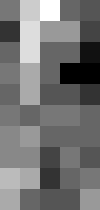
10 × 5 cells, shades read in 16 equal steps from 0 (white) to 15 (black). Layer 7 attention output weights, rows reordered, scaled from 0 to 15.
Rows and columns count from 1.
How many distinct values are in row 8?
4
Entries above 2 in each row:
4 4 4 5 5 5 5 5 5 5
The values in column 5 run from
6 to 15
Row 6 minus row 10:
3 0 -2 -2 3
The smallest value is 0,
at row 1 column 3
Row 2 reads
12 2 6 6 11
